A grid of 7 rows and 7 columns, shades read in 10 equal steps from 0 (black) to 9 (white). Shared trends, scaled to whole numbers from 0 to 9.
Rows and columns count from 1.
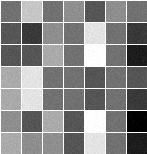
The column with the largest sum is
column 5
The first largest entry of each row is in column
2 5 5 2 2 5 5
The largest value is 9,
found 2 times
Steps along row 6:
down up down up down down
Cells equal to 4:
15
